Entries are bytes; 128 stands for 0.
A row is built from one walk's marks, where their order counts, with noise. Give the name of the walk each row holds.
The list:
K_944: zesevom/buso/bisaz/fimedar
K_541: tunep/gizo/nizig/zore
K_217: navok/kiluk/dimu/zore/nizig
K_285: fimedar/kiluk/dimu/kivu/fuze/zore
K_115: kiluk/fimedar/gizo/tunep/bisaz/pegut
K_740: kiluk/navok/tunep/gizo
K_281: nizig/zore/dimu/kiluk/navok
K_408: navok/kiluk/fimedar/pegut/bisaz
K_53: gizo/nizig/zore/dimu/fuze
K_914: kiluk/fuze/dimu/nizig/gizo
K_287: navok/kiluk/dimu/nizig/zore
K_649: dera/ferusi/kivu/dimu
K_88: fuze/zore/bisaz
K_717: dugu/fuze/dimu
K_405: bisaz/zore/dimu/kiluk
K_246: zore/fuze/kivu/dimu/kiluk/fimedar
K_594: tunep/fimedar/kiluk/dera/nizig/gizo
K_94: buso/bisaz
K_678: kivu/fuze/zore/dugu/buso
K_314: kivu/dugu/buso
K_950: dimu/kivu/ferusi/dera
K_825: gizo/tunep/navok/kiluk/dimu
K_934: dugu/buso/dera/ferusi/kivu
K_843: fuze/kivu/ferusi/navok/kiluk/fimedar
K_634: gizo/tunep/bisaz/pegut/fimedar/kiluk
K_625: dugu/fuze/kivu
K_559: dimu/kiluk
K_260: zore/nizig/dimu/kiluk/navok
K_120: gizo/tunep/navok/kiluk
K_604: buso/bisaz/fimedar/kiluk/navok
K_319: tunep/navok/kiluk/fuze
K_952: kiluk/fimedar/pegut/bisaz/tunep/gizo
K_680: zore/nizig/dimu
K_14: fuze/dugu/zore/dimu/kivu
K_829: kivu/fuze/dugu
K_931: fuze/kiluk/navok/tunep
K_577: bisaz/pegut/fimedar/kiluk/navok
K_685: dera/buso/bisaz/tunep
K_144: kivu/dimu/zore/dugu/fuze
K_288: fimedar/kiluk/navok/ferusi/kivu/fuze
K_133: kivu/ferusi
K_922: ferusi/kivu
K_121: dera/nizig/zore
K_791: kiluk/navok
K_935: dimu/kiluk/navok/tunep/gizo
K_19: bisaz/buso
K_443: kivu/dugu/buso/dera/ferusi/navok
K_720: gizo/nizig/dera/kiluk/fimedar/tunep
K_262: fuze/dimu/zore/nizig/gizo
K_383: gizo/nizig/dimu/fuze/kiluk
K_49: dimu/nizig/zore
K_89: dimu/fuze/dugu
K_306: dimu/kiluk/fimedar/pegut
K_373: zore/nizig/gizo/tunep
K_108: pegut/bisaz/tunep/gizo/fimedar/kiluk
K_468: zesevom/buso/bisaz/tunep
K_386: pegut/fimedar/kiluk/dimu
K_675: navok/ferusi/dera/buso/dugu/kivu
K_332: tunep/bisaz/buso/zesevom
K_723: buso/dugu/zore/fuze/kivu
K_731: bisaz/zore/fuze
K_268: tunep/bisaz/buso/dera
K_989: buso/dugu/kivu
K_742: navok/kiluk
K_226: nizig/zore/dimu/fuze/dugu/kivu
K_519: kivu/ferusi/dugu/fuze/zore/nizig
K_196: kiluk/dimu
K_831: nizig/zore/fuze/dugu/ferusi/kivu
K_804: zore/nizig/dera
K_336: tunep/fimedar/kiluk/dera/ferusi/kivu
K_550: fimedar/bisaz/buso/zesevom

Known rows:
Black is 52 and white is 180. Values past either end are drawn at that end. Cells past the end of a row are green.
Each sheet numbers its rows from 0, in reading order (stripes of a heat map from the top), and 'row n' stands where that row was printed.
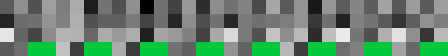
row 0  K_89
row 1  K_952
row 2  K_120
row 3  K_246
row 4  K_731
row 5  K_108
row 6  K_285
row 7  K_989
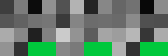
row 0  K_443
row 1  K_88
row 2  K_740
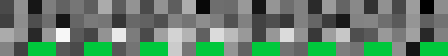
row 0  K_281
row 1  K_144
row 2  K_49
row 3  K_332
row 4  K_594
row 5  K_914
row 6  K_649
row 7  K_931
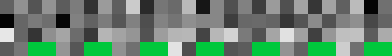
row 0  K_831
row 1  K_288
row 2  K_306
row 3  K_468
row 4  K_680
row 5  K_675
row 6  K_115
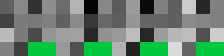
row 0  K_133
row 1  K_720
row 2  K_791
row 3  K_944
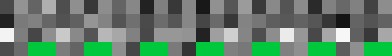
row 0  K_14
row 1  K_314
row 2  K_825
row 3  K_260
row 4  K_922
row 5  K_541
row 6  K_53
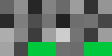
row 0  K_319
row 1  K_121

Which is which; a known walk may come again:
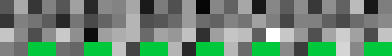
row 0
K_922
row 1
K_383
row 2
K_952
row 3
K_791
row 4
K_550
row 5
K_196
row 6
K_94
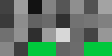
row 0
K_843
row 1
K_89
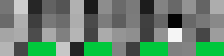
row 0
K_634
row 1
K_577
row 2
K_935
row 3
K_723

